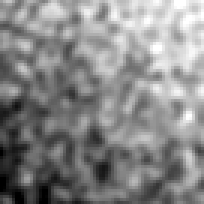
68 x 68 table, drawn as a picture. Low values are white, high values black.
Ninth with the lowest average: top right. Stripes: none. Ninth with the highest average: bottom left. Histogram: bell-shaped. Grain: blotchy. Slope: up to the bottom left.
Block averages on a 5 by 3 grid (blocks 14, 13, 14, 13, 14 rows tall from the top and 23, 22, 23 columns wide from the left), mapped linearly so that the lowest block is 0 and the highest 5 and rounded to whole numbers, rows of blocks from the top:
2 1 0
3 2 1
4 3 1
4 3 2
5 4 3
